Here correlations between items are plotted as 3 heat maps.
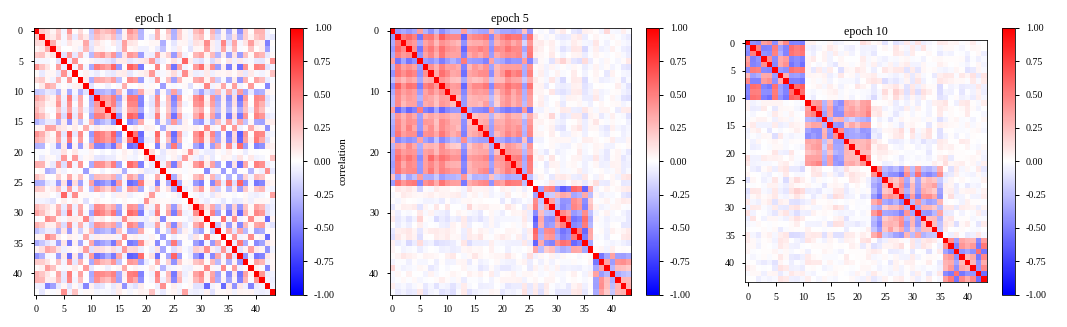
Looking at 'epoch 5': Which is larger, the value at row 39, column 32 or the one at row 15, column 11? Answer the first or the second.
the second
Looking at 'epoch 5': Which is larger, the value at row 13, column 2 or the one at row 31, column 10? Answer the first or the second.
the second
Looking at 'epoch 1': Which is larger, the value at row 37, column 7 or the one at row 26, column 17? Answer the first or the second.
the second
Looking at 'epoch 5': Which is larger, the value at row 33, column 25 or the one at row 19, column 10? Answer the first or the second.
the second
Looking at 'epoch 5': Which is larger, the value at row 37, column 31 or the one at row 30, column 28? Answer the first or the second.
the first
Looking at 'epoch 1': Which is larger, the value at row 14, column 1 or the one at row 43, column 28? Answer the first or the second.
the first
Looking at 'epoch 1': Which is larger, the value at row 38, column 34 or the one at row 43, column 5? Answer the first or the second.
the second
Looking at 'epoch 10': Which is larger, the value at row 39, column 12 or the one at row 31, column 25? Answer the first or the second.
the first
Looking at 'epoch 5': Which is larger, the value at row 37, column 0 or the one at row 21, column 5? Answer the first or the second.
the first
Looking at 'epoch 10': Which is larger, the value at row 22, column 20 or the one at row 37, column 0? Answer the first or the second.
the first
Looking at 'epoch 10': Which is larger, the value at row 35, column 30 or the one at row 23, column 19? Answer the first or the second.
the second
